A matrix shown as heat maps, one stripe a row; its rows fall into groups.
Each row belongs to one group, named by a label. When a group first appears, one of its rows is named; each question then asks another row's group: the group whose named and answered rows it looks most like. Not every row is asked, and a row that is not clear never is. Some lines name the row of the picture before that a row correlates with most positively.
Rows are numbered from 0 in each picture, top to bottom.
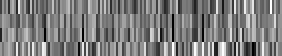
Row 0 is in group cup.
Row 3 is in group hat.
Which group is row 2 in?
cup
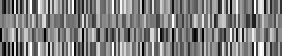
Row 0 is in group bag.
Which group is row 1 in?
hat
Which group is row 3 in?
bag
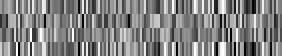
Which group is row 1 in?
cup
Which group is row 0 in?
hat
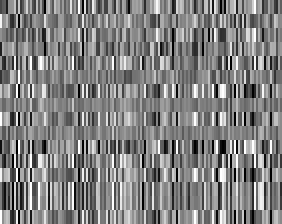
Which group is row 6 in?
hat
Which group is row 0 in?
cup
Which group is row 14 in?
bag
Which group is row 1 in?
hat
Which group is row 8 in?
hat
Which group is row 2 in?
cup
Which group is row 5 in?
cup
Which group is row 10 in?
cup
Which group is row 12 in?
hat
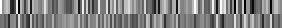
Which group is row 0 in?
hat
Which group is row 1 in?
cup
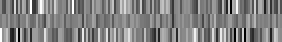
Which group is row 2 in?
hat
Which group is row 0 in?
bag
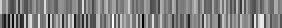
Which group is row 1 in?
bag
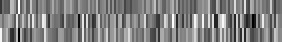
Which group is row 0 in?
cup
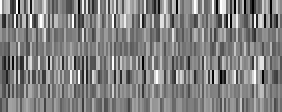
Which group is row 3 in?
cup
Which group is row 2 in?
hat
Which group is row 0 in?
hat
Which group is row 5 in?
cup
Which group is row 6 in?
bag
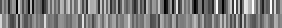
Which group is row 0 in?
cup
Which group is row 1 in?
hat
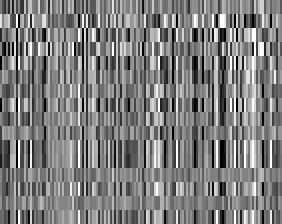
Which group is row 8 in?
cup
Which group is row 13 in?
cup
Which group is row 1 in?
hat
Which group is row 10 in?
cup
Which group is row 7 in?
cup
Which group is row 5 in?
cup
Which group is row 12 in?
bag
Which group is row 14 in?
bag
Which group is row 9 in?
cup
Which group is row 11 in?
cup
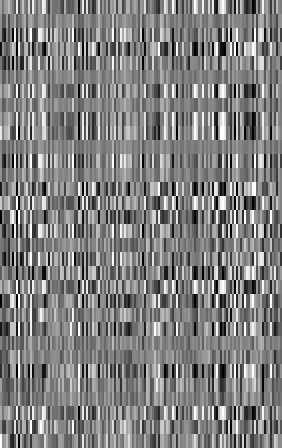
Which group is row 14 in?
hat
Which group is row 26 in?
cup
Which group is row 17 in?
cup
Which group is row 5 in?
bag
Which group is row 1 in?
bag
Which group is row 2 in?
bag
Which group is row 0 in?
hat
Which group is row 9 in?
hat
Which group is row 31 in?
hat
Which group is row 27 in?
cup
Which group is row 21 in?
cup
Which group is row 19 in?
cup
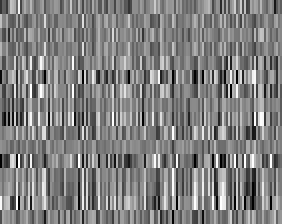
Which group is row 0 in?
cup
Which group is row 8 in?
bag
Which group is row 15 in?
cup
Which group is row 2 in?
bag
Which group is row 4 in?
bag
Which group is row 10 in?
cup
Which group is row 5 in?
cup
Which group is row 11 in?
cup
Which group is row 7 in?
bag
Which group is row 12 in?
hat
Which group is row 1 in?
hat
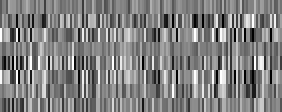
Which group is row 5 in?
hat
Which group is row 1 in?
cup
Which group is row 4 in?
bag
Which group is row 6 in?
hat
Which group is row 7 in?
bag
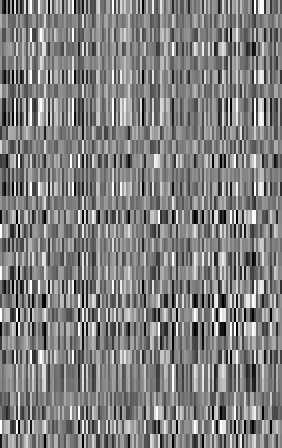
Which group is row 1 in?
hat
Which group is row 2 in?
bag
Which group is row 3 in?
hat
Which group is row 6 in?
hat
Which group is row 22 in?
hat
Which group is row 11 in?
cup
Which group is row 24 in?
cup
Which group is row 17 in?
bag
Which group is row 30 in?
hat
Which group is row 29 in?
cup
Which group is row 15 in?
cup
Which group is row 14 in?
hat
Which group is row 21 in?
cup
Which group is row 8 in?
bag
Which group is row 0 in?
bag
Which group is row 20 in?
bag
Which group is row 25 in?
bag
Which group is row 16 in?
hat
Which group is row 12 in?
bag
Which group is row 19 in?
hat
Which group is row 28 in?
cup
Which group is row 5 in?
bag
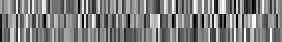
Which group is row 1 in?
cup
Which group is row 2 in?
cup
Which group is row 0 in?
hat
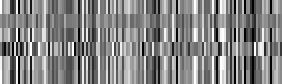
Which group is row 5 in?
hat
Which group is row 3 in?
bag
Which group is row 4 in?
hat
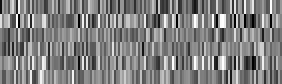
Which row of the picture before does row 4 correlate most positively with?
2
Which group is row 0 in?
cup
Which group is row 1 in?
hat
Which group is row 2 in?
cup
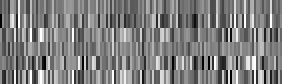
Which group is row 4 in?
cup
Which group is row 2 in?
bag
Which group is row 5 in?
bag
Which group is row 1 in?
cup
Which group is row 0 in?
cup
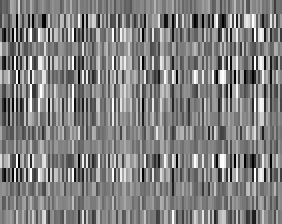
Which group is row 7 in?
bag
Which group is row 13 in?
cup
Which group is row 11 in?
hat
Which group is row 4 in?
bag
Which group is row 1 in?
cup
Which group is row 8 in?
bag
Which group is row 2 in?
bag
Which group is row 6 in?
bag
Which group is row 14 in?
bag
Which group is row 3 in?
hat
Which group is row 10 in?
bag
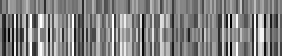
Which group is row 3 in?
bag
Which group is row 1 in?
bag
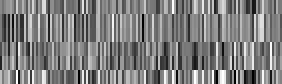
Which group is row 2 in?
bag
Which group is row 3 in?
cup
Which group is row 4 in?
cup
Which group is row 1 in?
bag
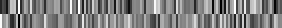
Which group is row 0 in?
cup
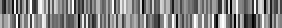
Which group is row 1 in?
hat
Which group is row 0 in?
bag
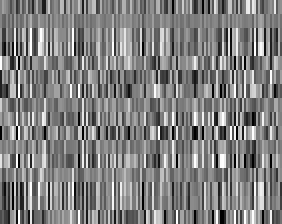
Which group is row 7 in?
hat
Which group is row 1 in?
bag
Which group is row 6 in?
cup
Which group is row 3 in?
bag
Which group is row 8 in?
hat
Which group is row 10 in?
hat
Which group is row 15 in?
cup
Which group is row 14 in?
bag
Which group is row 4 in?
hat
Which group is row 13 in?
bag
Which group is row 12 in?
bag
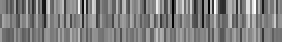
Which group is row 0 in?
cup
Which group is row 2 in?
cup
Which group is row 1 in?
cup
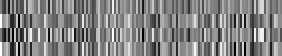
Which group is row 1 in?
hat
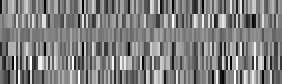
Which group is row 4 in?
bag
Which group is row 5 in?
cup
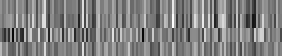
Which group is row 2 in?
bag
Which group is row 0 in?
hat
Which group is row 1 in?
hat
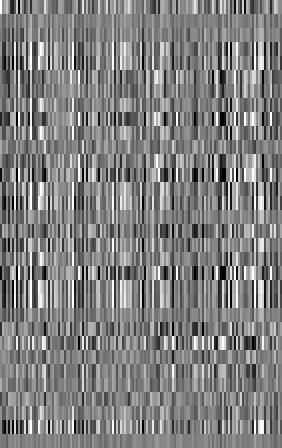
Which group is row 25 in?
cup
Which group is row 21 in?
bag
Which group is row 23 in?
cup
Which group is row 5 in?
cup
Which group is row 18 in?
bag
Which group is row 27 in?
hat
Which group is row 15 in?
bag
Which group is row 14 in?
bag
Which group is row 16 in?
cup
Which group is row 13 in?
bag
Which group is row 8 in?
cup
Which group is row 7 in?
bag
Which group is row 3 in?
bag
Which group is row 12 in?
cup
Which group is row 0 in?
hat
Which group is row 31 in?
cup
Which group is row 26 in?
hat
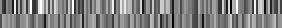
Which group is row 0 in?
bag
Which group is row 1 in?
cup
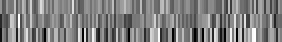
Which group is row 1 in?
cup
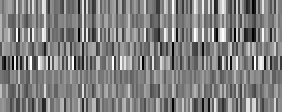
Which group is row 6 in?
hat
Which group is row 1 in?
hat
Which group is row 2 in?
hat
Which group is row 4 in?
bag
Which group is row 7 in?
cup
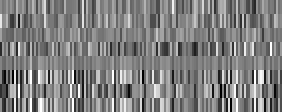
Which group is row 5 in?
bag
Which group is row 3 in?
cup
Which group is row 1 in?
hat
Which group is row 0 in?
hat
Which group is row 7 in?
bag
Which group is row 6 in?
cup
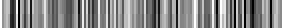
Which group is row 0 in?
hat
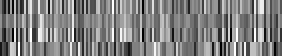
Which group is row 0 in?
bag
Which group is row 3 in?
cup
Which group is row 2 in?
bag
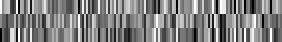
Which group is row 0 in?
hat
